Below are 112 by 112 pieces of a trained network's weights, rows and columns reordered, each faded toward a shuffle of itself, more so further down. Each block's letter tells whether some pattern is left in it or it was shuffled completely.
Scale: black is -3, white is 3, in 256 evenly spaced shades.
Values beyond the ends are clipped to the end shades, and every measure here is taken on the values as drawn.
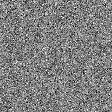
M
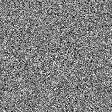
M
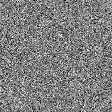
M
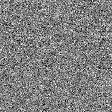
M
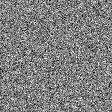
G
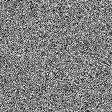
G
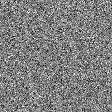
M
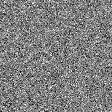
M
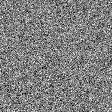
G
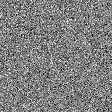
G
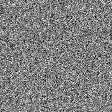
M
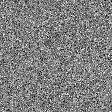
G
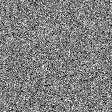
G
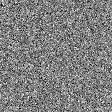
G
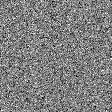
G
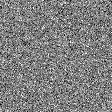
M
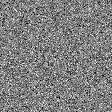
M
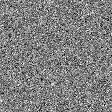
G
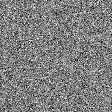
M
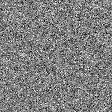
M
